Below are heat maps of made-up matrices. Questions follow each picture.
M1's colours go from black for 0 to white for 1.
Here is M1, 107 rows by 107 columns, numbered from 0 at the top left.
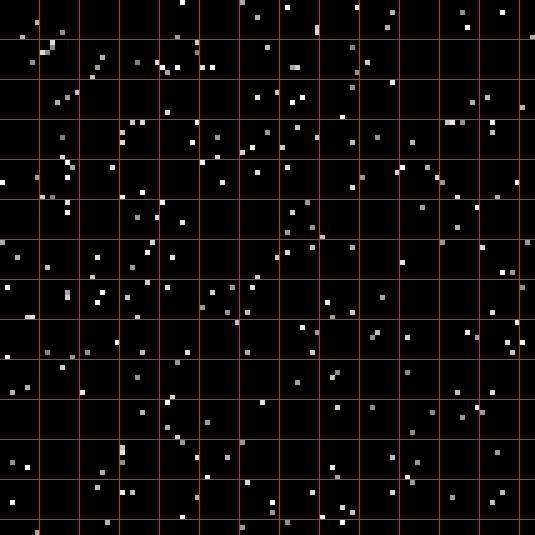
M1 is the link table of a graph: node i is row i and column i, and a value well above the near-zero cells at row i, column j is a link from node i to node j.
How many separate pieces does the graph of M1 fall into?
7
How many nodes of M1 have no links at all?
1
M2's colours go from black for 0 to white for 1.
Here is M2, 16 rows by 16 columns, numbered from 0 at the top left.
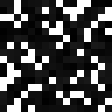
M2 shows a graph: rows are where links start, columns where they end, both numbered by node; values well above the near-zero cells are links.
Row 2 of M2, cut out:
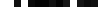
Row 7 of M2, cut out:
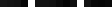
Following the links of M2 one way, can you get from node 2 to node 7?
yes
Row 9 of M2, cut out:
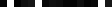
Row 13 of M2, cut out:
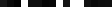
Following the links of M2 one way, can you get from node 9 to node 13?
yes
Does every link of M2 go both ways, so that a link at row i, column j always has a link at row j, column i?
yes
